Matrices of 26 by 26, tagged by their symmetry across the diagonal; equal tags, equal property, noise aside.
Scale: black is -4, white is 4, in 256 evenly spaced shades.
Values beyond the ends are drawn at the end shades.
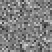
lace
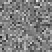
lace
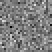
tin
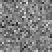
lace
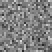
tin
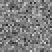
tin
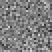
lace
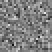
lace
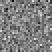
tin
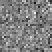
tin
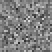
lace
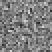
lace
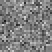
lace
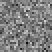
tin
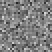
lace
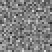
lace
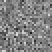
tin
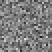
tin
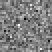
lace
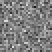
tin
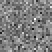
tin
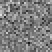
tin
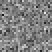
tin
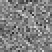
tin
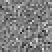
lace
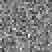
tin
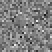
lace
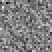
lace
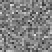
tin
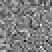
lace
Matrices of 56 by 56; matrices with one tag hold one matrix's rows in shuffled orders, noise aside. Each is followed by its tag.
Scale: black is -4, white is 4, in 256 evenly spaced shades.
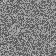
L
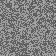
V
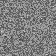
L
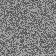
V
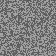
L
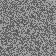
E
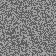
V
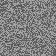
L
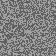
L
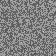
E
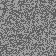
L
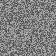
L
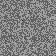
E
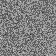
E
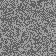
E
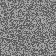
L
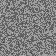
V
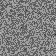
V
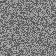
L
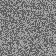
E
